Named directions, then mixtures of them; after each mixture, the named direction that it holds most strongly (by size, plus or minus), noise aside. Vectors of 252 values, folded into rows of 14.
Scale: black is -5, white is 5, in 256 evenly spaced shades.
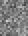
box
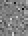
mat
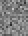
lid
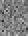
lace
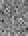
lace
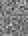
lid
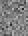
lid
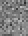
lid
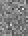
lid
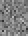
lace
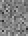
lace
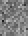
box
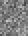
box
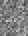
box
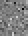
mat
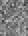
box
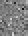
mat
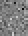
mat
